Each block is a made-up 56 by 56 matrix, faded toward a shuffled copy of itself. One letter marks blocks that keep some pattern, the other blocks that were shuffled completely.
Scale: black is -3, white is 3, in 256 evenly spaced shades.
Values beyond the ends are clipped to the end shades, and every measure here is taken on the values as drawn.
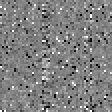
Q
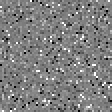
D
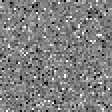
D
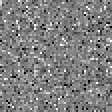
Q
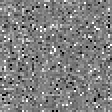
Q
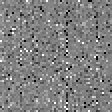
Q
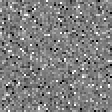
D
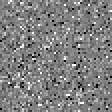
Q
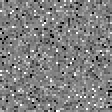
D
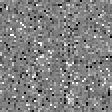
Q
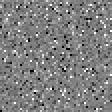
D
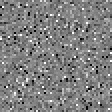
D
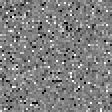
D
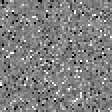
D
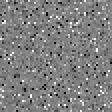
D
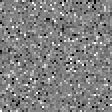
D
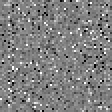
Q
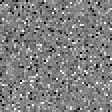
D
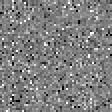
Q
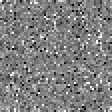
Q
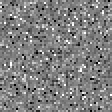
D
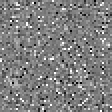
Q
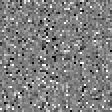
Q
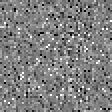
Q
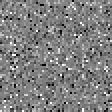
Q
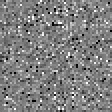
Q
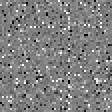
Q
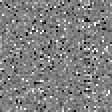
Q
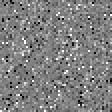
D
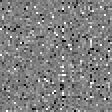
Q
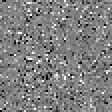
Q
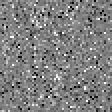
D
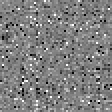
Q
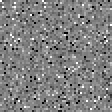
D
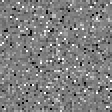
D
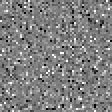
Q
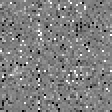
Q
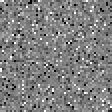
D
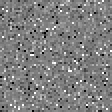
D
